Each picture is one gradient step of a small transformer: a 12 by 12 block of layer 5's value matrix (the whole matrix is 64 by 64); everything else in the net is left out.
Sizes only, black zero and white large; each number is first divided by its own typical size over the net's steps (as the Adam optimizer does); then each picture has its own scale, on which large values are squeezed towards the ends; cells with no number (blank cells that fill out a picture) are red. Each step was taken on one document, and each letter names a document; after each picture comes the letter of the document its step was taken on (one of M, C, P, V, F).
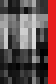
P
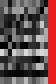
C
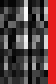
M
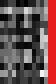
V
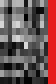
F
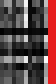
M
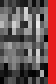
V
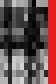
F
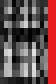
P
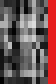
P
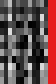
C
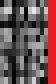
P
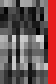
F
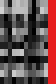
F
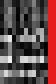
P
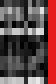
C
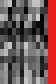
V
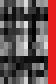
M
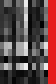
M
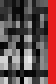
V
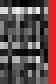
C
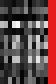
V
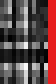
M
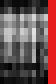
P
